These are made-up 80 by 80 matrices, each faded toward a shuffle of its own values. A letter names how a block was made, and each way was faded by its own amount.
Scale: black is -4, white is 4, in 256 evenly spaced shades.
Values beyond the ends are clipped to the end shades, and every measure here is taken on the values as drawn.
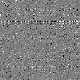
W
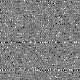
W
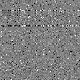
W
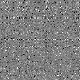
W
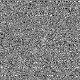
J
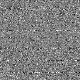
J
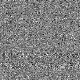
J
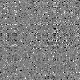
W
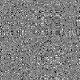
W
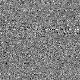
J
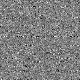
J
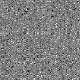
W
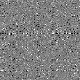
W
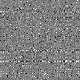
W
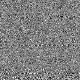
J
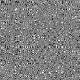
W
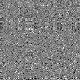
W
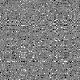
W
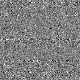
J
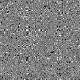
W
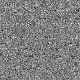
J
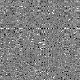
W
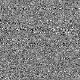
J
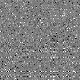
W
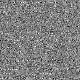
J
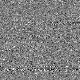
J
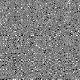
W
